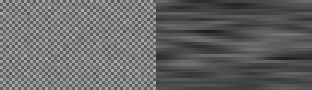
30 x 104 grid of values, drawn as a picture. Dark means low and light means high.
The table splits into one row of 2 panels. Panel 1,1: middling, checkered, strong in contrast. Panel 1,2: low, streaked across.
